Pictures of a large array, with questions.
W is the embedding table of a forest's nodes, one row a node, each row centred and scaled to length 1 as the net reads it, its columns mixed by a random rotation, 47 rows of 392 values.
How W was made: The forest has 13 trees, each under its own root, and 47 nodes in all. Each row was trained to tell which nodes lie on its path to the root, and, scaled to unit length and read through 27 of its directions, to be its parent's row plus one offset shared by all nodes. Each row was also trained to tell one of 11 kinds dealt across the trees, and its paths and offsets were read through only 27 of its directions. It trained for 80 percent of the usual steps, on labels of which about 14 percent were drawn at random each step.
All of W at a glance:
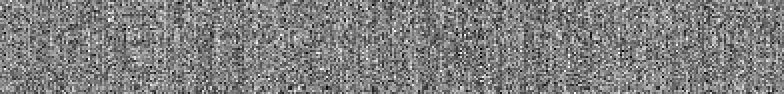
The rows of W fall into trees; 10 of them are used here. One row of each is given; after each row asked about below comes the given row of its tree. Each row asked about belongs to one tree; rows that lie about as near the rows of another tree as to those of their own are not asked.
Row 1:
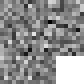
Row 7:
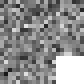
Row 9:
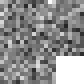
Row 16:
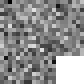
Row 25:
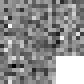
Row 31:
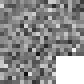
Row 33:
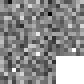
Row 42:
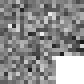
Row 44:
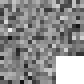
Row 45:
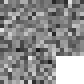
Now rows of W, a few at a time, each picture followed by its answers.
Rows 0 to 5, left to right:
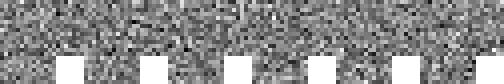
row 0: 9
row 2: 1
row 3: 33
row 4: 31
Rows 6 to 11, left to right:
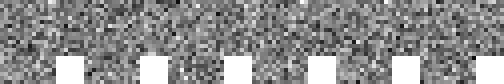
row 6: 44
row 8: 45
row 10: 44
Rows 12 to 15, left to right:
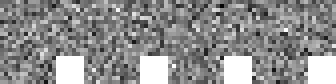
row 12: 7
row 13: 1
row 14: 7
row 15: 42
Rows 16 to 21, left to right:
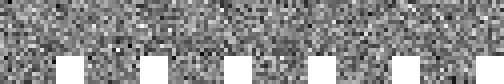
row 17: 16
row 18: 16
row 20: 7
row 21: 7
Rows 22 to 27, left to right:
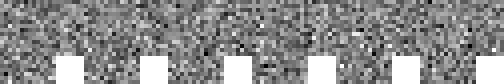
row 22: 25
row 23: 16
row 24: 9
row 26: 1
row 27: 31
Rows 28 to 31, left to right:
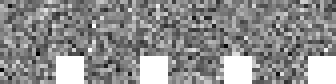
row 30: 33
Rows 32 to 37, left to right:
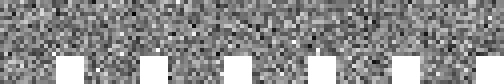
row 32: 9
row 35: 44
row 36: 33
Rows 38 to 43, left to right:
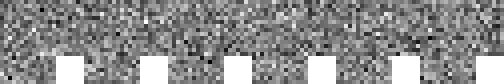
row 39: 42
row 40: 33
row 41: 9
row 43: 44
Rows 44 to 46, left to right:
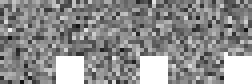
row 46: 1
